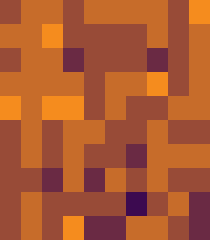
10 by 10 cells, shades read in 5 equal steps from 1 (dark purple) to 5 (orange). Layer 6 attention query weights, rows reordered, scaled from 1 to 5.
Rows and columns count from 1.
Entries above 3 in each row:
7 5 3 8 7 4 5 3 2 4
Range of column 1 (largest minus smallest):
2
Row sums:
38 36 31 39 40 34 34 31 29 32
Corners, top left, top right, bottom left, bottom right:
3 5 3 2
